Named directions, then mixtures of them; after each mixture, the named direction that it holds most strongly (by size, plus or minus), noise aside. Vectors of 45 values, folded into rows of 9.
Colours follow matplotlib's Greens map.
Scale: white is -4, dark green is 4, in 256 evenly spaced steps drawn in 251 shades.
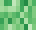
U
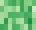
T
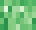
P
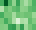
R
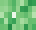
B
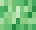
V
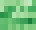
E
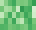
T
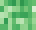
T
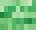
E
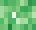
B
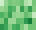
E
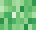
B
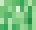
T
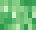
P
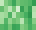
T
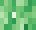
B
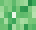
B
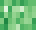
P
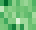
R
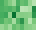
B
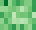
R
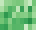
E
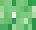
B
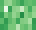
P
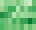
E
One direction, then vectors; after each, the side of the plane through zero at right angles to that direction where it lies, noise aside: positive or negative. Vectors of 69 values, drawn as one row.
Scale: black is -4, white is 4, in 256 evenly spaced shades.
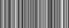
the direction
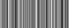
negative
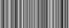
negative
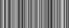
positive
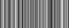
positive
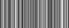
positive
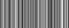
positive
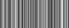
positive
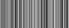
negative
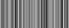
negative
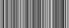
negative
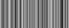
negative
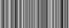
negative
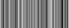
negative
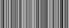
negative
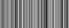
negative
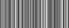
positive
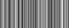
positive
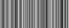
negative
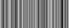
negative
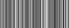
positive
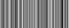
negative
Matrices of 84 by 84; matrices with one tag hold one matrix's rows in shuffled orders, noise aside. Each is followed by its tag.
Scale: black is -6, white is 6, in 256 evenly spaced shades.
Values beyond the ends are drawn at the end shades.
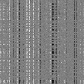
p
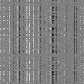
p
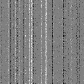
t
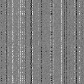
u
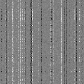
u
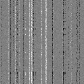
t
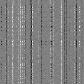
u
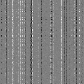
u
